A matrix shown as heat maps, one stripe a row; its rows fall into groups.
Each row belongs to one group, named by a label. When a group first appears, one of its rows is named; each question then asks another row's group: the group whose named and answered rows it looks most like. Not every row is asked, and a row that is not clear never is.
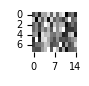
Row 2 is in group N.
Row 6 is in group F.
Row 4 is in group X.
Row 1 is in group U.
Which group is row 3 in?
N
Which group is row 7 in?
N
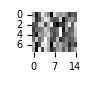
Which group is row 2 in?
U
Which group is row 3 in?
F
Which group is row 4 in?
F
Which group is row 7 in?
F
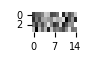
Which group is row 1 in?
N
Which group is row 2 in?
F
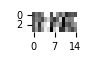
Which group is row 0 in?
N
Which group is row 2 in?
X
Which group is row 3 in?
X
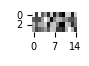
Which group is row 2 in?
U
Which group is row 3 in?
U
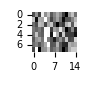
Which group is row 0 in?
X
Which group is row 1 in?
F
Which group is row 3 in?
N
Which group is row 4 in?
N
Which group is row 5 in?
F
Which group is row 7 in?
X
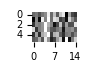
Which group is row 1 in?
X
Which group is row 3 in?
F
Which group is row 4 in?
X
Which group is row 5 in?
F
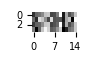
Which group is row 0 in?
F
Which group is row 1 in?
U
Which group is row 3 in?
F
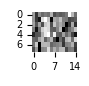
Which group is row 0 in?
U
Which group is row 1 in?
N
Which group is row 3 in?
F
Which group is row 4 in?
N
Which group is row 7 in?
N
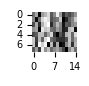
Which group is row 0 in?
X
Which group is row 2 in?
X
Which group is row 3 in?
X
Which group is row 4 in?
U
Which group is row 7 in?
X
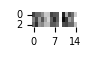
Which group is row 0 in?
F
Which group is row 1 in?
F
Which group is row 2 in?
F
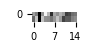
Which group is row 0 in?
N
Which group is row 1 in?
X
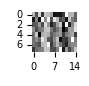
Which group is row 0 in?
U
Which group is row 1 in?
X
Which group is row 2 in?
F
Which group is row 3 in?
F
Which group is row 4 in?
X
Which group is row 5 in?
X
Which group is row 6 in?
X
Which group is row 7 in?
F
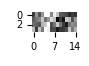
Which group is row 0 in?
N
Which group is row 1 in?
U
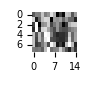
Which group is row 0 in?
U
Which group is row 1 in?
N
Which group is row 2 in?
X
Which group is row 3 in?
X
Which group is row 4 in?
U
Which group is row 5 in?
U
